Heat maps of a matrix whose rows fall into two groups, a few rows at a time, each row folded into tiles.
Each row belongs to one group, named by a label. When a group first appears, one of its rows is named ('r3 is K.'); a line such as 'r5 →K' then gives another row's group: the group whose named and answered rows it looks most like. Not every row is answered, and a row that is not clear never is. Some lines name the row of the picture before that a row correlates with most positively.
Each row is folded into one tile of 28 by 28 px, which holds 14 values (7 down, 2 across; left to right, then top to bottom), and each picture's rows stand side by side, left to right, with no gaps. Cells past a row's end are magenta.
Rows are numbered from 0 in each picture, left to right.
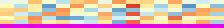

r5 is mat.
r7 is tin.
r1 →mat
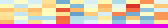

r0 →tin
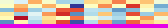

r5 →mat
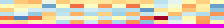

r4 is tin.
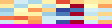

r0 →mat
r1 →tin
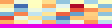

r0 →mat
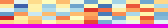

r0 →mat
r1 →mat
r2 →mat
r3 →tin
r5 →tin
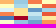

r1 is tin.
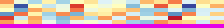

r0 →mat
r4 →tin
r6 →mat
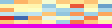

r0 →tin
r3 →mat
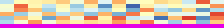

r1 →mat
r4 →mat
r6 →mat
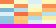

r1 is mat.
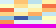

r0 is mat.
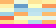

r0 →mat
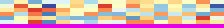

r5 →mat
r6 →mat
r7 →mat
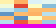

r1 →tin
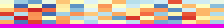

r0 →tin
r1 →tin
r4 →tin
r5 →tin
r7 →tin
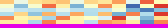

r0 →mat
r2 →mat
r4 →mat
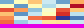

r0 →tin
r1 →mat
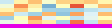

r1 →mat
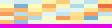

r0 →tin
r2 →mat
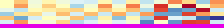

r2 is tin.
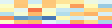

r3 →tin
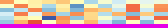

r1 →mat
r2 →mat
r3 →tin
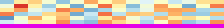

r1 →mat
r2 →tin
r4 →mat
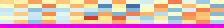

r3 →mat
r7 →tin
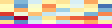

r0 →tin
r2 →mat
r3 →mat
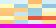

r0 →tin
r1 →mat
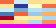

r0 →mat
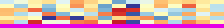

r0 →tin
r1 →mat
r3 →mat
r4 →tin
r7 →mat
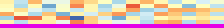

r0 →tin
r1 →mat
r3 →mat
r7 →tin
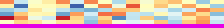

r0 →mat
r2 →mat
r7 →tin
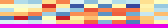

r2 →mat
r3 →tin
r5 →mat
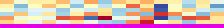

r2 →mat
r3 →tin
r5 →mat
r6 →tin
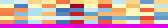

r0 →tin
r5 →tin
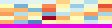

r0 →tin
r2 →mat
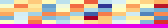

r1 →mat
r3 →mat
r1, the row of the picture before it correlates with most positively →2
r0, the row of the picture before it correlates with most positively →3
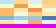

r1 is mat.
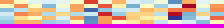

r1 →tin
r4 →mat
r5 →tin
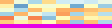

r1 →tin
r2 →tin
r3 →tin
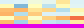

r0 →tin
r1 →tin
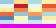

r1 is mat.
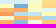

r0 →tin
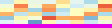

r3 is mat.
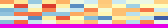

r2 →mat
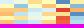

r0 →tin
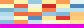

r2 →mat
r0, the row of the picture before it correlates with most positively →1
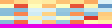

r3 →mat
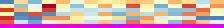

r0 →tin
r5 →mat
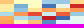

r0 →mat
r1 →tin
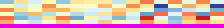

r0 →tin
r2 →tin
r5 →mat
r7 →mat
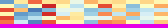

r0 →tin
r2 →mat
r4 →mat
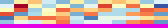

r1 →mat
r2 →tin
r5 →tin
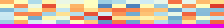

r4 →tin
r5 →tin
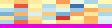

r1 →mat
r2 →mat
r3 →tin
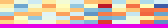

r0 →mat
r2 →tin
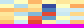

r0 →tin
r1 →mat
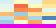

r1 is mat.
